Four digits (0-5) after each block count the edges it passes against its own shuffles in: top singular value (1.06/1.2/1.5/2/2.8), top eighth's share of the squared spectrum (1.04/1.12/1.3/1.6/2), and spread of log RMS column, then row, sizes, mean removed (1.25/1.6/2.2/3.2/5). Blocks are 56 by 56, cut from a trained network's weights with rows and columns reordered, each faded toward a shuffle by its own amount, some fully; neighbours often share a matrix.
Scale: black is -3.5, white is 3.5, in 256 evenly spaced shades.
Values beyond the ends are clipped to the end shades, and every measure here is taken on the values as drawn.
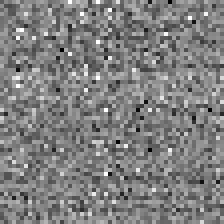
2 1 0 0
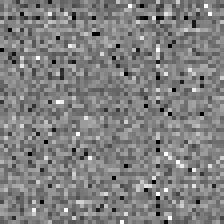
2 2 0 0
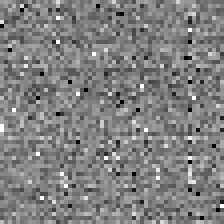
2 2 1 0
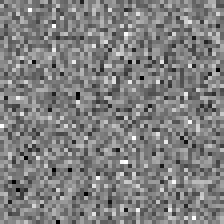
0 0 0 0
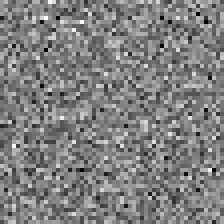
2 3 0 1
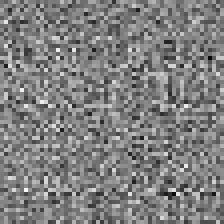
3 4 1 2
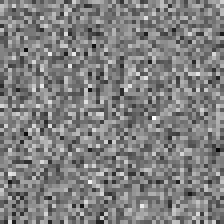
3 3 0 1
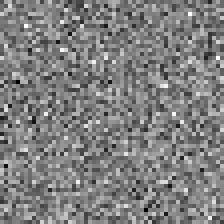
0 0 0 1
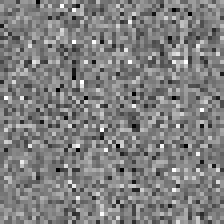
3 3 2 1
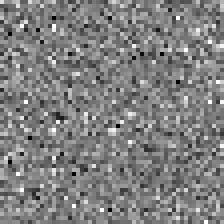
2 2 1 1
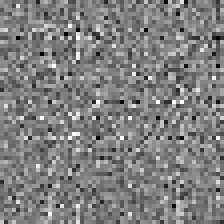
3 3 2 2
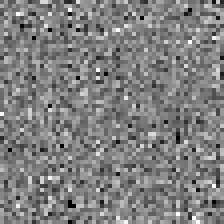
2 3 2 1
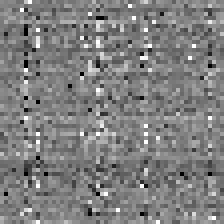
3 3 3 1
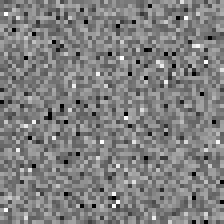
0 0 0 0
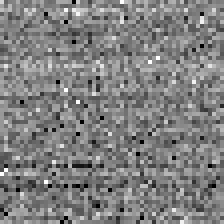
3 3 1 1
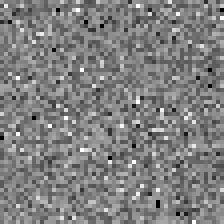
0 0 0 0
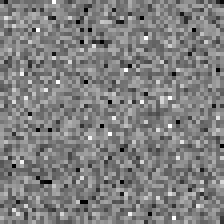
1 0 0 0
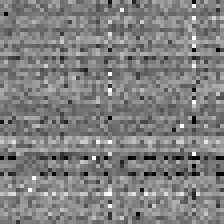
4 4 2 2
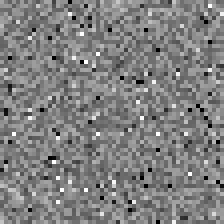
0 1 0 0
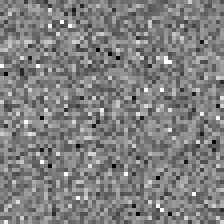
0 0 0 0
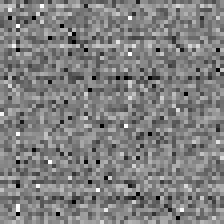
3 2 1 1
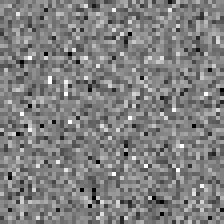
1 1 0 0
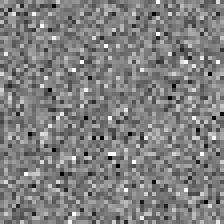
1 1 0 0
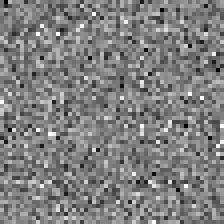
1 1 0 0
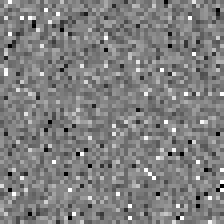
0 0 0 0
